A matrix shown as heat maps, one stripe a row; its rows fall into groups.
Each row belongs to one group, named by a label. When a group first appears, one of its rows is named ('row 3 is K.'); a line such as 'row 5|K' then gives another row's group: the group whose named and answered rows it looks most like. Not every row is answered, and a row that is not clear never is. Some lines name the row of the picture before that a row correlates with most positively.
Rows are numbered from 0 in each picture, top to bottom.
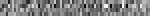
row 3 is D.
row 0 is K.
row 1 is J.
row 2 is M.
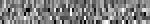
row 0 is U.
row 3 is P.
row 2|K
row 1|U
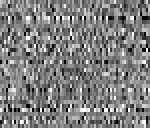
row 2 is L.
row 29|L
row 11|L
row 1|M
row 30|M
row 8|P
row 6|U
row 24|D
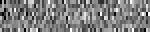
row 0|J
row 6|U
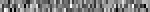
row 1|P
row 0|K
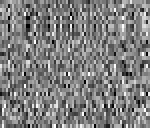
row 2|D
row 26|U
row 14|K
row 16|D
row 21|U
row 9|K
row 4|K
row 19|K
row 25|U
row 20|J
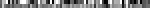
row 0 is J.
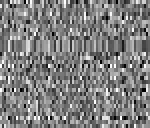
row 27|J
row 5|K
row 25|J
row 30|U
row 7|P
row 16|D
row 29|M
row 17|K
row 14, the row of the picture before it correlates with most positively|1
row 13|M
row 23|J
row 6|M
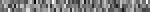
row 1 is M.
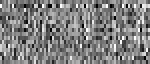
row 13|M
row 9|J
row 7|J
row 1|J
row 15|L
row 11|D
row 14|P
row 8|L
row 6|L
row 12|D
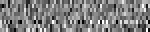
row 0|K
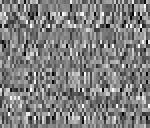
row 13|P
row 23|J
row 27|K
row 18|L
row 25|M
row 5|U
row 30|L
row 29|L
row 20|L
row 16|J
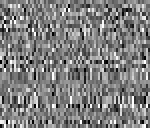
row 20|J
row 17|U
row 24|P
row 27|M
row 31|M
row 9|L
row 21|L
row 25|P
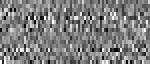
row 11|P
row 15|J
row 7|M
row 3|D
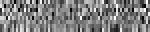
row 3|L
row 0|D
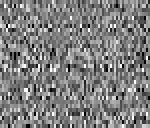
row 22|U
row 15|P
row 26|L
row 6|D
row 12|L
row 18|P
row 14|D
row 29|P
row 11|D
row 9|P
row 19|L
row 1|M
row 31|K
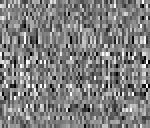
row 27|U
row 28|M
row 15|D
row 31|J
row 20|M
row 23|P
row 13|J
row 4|D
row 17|K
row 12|K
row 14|P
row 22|L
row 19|J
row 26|U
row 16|M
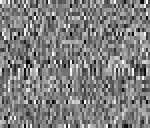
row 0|D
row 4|L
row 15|K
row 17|P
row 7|U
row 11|K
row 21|U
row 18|P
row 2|P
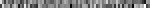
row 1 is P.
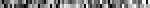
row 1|J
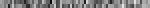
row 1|K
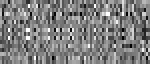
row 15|L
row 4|L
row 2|P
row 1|J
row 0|K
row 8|P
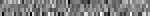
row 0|U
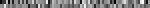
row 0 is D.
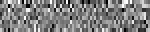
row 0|U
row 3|M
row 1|K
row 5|P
